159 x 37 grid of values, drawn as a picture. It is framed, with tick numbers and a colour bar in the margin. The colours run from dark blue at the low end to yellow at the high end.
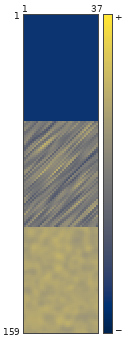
The table splits into 3 rows of 1 panel. Panel 1,1: very low, flat. Panel 2,1: middling, slanting up to the right. Panel 3,1: high, blotchy, faint in contrast.
